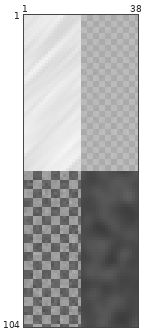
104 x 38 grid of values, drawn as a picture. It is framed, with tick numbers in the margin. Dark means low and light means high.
It is made of 2 by 2 panels. Panel 1,1: very high, slanting up to the right, faint in contrast. Panel 1,2: high, checkered, faint in contrast. Panel 2,1: middling, checkered, strong in contrast. Panel 2,2: low, blotchy, faint in contrast.
